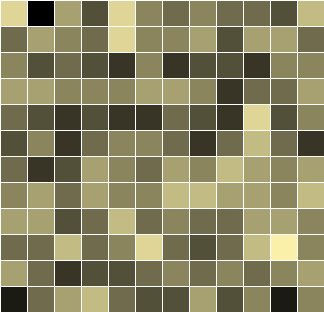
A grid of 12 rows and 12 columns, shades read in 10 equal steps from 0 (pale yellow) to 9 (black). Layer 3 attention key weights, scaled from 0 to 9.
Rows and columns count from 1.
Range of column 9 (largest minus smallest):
5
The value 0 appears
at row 10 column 11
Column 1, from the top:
1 5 4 3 5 6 5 4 3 5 3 8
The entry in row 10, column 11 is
0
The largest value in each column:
8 9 7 6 7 7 7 7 7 7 8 7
